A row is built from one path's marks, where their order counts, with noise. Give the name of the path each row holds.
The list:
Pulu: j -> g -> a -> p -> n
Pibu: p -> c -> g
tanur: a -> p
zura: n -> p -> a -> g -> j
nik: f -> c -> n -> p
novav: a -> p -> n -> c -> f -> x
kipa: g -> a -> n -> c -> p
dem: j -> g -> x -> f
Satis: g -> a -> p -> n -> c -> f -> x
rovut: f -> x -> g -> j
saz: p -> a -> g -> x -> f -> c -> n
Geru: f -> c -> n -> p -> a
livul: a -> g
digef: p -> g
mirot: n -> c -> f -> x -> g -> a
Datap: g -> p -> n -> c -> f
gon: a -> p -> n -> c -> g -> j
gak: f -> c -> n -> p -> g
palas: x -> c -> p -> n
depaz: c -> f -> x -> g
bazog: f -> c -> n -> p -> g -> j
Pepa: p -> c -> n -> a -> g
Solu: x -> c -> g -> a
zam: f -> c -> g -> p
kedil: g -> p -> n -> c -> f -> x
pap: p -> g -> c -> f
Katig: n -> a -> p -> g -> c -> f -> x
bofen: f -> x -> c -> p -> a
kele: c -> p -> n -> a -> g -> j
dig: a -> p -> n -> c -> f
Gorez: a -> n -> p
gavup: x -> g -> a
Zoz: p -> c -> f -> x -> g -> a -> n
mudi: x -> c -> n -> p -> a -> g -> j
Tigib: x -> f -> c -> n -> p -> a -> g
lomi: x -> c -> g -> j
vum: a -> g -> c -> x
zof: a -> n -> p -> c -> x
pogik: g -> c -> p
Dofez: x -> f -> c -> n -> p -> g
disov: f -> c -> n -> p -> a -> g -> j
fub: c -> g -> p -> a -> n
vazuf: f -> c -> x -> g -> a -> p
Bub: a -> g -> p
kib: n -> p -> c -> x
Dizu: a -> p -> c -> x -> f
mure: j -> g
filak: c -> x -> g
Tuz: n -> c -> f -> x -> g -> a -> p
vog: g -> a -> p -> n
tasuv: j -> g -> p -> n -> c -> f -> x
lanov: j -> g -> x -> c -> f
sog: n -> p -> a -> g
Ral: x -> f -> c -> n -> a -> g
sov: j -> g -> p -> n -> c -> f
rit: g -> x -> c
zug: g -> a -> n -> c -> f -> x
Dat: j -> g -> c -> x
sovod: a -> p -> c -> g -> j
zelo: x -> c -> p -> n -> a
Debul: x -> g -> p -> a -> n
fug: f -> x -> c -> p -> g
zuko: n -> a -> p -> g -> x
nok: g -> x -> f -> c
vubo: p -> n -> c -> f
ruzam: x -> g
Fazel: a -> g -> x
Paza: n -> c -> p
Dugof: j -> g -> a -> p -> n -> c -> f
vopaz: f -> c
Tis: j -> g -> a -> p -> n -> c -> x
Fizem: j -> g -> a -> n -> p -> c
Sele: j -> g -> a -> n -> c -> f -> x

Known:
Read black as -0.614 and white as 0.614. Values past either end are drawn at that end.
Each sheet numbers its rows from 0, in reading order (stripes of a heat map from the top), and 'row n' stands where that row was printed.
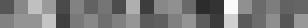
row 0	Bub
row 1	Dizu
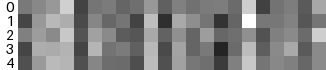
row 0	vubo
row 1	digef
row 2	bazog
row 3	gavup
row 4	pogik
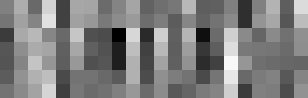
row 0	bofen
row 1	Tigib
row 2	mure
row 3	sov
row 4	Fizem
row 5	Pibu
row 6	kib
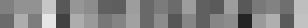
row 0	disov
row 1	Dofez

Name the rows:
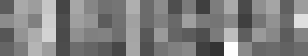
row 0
Solu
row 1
nik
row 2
kedil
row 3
sovod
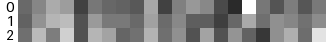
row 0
tanur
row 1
zug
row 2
depaz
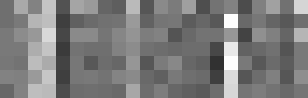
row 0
zam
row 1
Pepa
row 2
Tuz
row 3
zof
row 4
Gorez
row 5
novav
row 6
fub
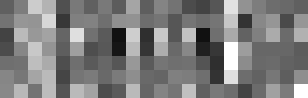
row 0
kipa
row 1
zelo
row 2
dem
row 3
Pulu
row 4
gon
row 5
dig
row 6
vopaz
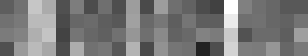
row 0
zura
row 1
kele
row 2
Paza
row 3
Fazel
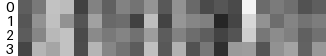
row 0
zuko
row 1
livul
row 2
Satis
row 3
rit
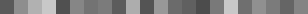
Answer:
Datap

